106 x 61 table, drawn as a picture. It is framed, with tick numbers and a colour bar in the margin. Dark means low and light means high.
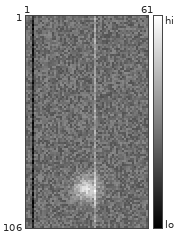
The ninth with the highest average is the bottom middle. No regular stripes run through it. A single bump stands in the bottom middle. Columns 4 and 35 differ from the columns beside them.
